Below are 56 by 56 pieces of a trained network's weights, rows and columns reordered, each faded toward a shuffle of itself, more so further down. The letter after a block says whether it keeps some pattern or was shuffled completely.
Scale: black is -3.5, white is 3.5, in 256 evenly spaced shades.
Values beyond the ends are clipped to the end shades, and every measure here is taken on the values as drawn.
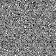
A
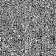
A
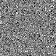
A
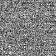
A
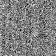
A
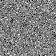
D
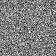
D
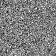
D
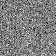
D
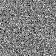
D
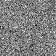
D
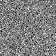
D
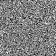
A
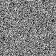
D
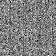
A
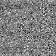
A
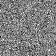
D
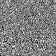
A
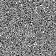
D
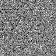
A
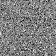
A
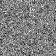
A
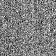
A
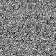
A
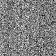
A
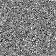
D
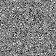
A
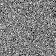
D
